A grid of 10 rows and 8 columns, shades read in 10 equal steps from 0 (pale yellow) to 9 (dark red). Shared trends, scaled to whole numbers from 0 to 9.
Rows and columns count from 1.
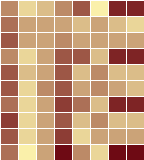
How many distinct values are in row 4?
6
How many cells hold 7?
3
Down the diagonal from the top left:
4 3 3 6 2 4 8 2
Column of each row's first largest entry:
7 1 1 7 1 1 7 1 4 4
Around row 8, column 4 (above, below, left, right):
7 7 3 2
